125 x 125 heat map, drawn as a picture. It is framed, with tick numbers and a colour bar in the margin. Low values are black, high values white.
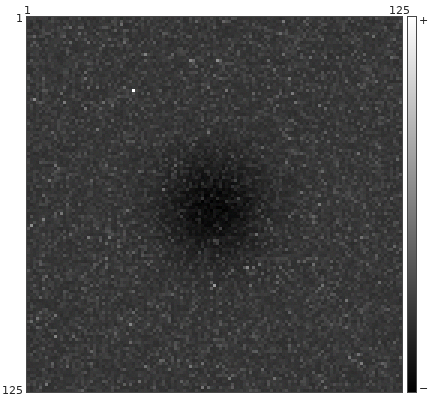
Dips: one, in the centre. Ninth with the lowest average: centre. Slope: none. Odd rows or columns: none.
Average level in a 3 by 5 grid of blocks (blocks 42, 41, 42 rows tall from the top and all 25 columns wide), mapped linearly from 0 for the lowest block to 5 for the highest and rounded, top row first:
5 5 5 5 5 / 5 4 0 4 5 / 5 5 5 5 5
